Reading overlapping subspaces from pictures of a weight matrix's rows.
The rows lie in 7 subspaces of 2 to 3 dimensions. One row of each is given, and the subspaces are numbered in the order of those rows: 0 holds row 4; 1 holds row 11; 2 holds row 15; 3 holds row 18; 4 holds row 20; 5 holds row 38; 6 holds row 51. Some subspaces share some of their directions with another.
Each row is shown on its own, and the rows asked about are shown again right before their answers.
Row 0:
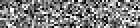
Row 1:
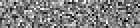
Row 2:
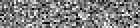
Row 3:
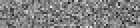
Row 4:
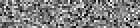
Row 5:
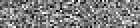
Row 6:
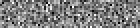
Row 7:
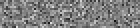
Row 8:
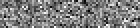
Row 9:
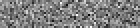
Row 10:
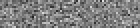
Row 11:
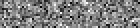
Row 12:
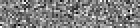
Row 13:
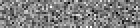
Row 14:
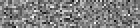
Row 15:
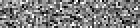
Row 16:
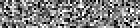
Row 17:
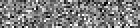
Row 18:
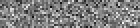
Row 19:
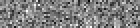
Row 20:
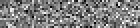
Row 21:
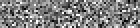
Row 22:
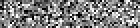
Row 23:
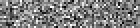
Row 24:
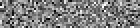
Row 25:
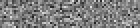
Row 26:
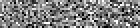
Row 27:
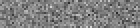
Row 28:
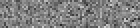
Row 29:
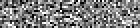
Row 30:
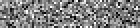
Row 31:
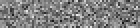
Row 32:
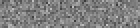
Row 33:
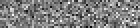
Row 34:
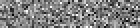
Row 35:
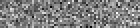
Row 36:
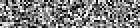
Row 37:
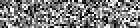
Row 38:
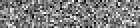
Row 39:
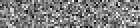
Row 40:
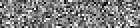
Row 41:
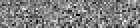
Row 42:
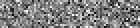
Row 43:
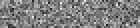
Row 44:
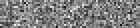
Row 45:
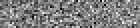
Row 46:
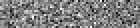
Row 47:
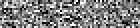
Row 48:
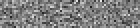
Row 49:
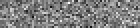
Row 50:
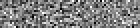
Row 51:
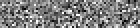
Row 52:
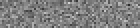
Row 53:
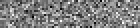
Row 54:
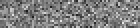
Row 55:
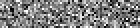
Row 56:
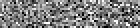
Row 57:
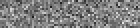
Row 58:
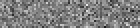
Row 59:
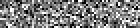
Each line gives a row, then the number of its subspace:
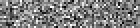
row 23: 0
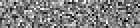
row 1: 3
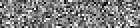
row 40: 3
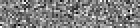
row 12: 0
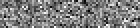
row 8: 1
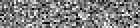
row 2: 5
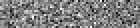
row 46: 1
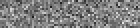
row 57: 3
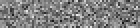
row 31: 6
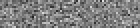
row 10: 5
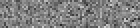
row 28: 1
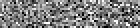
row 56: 5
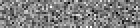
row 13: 4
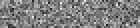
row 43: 4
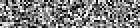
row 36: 0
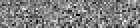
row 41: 6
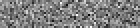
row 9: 5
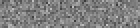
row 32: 4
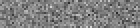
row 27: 4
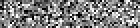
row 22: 1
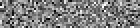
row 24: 3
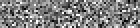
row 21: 6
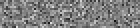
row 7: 2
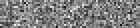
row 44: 0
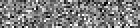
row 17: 3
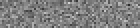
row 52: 3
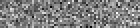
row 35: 6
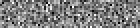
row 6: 4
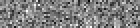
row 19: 3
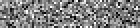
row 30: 5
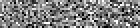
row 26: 5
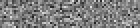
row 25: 0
